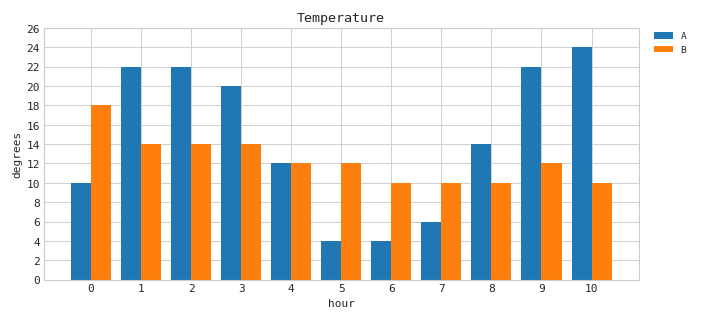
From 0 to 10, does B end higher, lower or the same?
lower
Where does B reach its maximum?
0
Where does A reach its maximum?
10
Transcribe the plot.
Title: Temperature
x-axis: hour, ticks 0 1 2 3 4 5 6 7 8 9 10
y-axis: degrees, ticks 0 2 4 6 8 10 12 14 16 18 20 22 24 26
Legend: A, B
Values:
A: 10 22 22 20 12 4 4 6 14 22 24
B: 18 14 14 14 12 12 10 10 10 12 10
